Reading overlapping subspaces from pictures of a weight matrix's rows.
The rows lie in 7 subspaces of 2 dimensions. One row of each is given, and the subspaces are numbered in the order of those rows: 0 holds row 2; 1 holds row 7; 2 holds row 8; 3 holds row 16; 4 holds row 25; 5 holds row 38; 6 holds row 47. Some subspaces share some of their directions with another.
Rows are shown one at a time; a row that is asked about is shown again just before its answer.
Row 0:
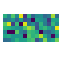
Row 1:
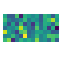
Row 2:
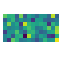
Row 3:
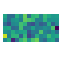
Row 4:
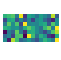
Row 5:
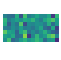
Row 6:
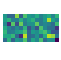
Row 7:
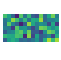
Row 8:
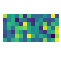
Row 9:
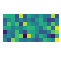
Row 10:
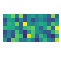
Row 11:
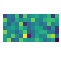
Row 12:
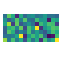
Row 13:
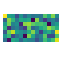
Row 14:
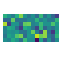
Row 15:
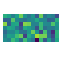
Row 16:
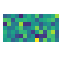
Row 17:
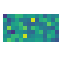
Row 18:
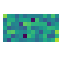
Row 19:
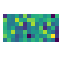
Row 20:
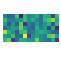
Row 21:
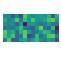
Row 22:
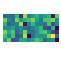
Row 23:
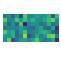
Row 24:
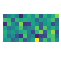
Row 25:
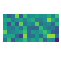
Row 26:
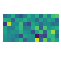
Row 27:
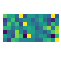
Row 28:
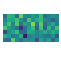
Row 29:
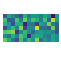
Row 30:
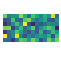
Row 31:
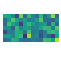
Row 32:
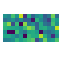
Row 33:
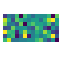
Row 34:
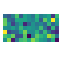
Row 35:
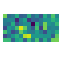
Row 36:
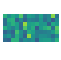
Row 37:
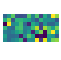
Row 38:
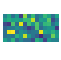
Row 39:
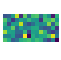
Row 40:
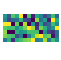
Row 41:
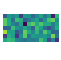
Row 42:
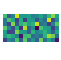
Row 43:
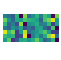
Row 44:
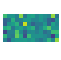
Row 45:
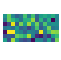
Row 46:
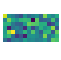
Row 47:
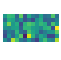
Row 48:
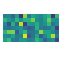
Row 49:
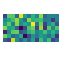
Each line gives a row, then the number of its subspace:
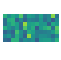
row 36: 4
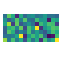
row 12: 4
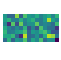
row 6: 4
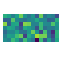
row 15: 3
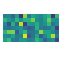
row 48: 5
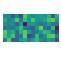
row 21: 1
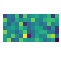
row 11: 0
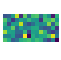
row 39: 1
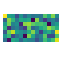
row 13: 0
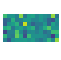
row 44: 6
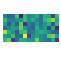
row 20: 2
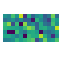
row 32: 5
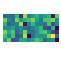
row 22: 2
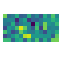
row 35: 2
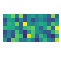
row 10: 1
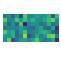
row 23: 1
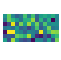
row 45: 5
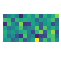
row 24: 3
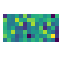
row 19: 2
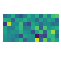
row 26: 3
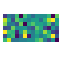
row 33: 6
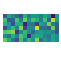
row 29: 4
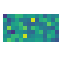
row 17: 0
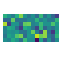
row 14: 3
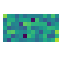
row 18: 0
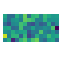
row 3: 6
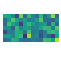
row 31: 1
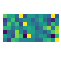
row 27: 6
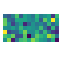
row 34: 5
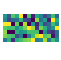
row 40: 5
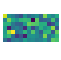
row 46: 0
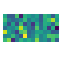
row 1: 2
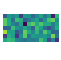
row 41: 6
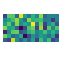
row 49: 2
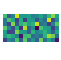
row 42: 4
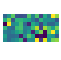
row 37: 3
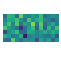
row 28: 2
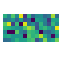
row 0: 5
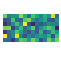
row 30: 6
